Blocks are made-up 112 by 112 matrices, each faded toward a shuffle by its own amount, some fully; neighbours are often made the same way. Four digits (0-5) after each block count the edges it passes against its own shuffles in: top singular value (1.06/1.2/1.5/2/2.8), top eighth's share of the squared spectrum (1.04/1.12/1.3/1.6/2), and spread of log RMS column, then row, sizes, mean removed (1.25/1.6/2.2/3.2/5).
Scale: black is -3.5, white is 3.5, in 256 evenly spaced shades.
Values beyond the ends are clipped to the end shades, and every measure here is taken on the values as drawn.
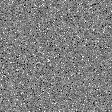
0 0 0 0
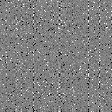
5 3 2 1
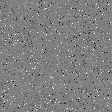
0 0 0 0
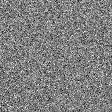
1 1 0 0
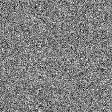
3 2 1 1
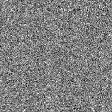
3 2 1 1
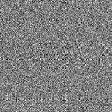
4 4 2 2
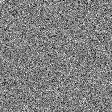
1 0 0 0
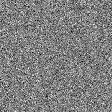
2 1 0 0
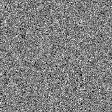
3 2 1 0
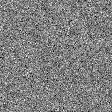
0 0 0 0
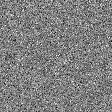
0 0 0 0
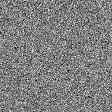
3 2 0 0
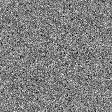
1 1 0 0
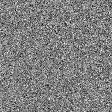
1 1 0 0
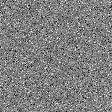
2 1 0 0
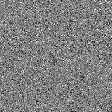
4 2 1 1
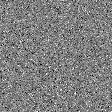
0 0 0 0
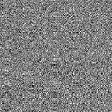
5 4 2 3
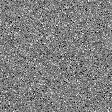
2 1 0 0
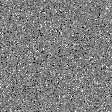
2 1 0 0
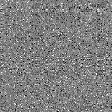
4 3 2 2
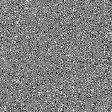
3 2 1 0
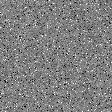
1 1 0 0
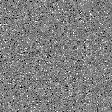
3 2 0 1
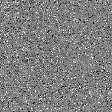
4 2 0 1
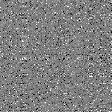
4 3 2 2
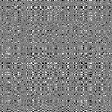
5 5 4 4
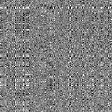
5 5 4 3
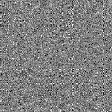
4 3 2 2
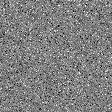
1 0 0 0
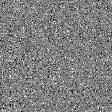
3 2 1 1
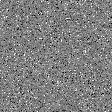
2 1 0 0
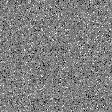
3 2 1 0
